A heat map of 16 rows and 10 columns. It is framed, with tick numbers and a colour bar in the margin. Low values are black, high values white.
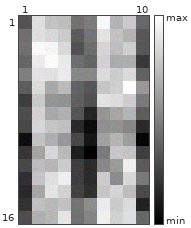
There is no overall slope. On average the colour sits 60% of the way up the scale. Streaks run downward. Upright stripes repeat 2 times across the table. The ninth with the lowest average is the centre.
